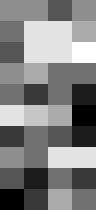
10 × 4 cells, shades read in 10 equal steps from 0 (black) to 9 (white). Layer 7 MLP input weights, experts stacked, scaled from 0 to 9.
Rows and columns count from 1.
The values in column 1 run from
0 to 8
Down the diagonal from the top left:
5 8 8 4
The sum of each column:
39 47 54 40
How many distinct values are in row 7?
4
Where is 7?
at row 6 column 2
